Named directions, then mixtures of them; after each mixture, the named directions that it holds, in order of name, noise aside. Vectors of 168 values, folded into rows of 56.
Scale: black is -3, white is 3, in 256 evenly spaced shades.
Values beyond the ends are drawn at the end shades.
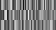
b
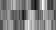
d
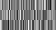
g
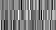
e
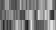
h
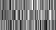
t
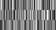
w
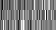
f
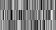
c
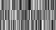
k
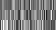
e, f, h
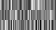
k, t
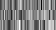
c, h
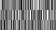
e, k, w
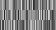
c, e, f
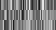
b, d, e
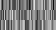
f, h, k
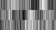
d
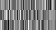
b, g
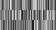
e, g, k
